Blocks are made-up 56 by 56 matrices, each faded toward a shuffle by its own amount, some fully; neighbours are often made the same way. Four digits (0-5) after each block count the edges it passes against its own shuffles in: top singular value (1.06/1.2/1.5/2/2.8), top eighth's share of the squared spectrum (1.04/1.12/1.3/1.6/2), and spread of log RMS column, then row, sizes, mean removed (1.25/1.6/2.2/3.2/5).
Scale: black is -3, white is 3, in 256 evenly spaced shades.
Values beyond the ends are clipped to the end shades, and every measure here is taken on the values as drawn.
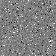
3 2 0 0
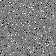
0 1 0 0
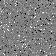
0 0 0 0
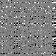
4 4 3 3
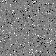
1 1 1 0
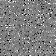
3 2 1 1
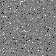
2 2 0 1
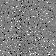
1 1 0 0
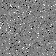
1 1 0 0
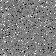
0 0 0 0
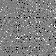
3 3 2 1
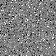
3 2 0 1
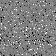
2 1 0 1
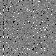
3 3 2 0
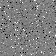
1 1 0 0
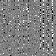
4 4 3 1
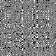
4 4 3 2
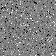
1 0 0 0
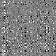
4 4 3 2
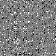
3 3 2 1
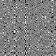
4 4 2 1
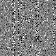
1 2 3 0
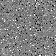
0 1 0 0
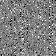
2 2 2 0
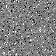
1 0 0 0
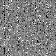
1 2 2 0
